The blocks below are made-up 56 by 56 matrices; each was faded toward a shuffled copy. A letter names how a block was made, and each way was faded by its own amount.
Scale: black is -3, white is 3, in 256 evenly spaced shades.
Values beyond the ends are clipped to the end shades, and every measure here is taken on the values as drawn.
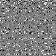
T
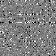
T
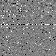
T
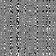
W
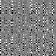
W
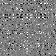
T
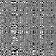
W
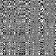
W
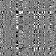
W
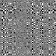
W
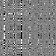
W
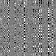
W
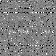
T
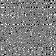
T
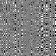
W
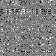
T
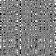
W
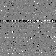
T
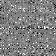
T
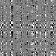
W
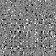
T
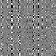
W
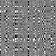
W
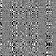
W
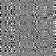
W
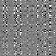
W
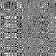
W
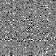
T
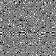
T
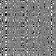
W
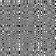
W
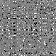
T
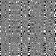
W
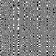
W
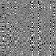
W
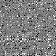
T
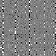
W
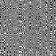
W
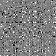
T
